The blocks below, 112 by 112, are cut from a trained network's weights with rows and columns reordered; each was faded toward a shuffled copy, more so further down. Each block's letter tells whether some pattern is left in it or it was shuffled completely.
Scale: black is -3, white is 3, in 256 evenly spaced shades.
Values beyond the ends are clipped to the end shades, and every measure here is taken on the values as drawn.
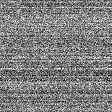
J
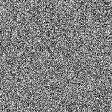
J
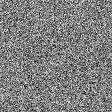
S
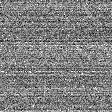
J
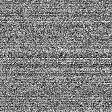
J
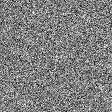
S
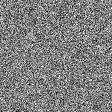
S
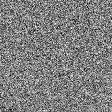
S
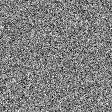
S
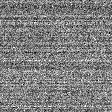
J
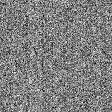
J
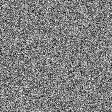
S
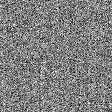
J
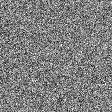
S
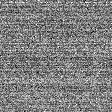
J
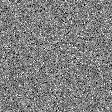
S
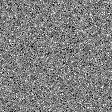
S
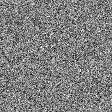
S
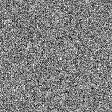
J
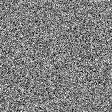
S
